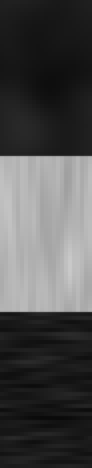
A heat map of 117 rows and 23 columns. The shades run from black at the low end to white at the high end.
The table splits into 3 rows of 1 panel. Panel 1,1: very low, smooth, faint in contrast. Panel 2,1: high, streaked downward, faint in contrast. Panel 3,1: very low, streaked across, faint in contrast.
